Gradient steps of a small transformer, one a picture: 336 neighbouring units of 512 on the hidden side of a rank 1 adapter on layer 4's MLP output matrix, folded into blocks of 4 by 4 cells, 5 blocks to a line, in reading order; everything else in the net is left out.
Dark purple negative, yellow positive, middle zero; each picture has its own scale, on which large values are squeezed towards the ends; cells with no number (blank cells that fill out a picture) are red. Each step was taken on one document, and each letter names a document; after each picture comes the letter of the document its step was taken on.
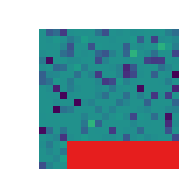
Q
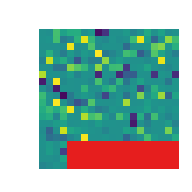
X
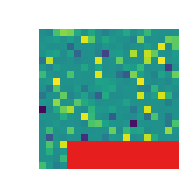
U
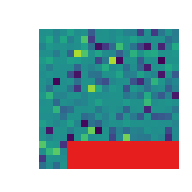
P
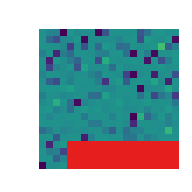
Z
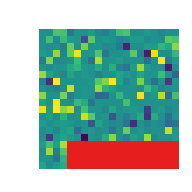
U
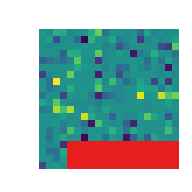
U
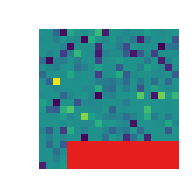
U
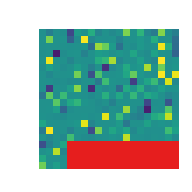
P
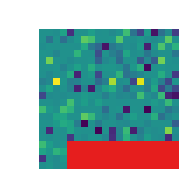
P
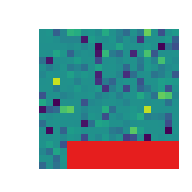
U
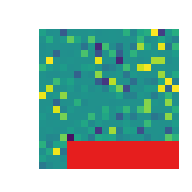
P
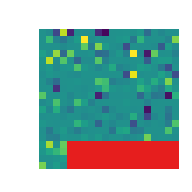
Z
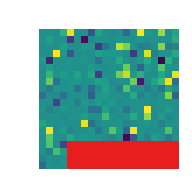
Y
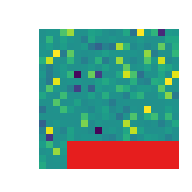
Y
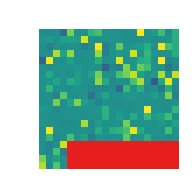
Y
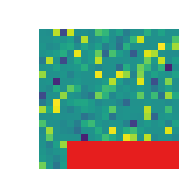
U
